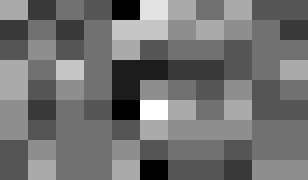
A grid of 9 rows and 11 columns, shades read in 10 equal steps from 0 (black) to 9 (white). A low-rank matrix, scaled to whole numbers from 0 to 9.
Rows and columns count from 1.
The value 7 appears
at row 2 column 5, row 2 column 6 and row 4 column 3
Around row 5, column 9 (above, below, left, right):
3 6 3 3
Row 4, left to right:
6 4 7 4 1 1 2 2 3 4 6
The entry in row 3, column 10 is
4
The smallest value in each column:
2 2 2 3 0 0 2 2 2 3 2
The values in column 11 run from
2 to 6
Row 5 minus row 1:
0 1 1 1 1 -3 -2 -1 -1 0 1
